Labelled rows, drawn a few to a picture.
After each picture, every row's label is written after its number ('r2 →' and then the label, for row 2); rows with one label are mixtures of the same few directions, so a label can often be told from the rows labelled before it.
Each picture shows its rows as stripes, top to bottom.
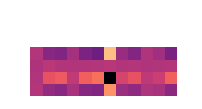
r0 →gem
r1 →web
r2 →gem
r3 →gem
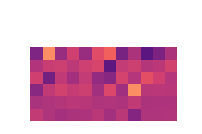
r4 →web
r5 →gem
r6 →web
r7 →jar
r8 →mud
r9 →jar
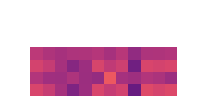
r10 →jar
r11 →mud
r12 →gem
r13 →mud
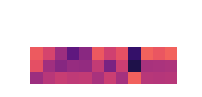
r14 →mud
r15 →jar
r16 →jar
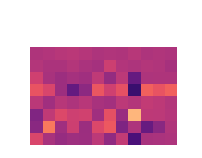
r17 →mud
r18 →gem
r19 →jar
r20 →mud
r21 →web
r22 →jar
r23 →web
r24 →jar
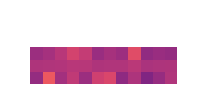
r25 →mud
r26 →mud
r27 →web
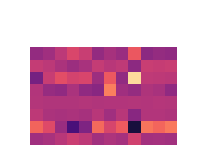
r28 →mud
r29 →mud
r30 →jar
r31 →gem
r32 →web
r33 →jar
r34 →mud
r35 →mud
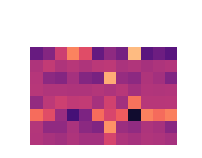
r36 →mud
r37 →web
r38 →gem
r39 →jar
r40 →jar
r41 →mud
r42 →gem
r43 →gem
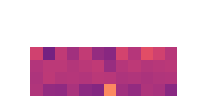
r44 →web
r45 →gem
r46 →web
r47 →gem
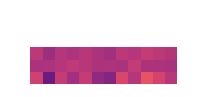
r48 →web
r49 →mud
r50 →web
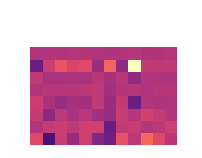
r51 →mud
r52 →jar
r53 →jar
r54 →gem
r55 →jar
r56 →web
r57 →gem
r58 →web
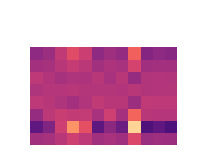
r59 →mud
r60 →mud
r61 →jar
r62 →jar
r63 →mud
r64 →jar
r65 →mud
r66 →mud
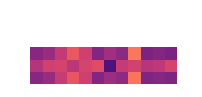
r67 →mud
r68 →gem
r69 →mud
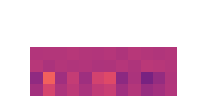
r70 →jar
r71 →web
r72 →web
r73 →web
